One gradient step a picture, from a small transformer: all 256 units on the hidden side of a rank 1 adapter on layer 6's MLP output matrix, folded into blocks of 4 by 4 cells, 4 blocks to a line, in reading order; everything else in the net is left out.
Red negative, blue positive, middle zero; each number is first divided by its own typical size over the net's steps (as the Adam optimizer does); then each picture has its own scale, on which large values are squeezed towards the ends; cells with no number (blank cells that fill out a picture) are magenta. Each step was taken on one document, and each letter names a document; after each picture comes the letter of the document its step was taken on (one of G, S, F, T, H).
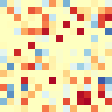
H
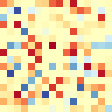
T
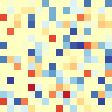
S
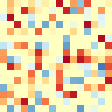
T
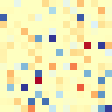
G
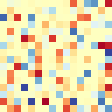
G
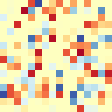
T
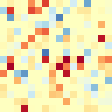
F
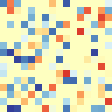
H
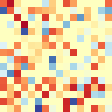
H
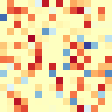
T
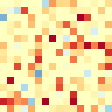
G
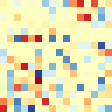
G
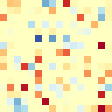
G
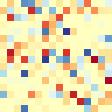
F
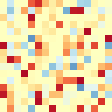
T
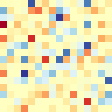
F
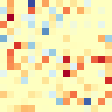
F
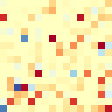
G
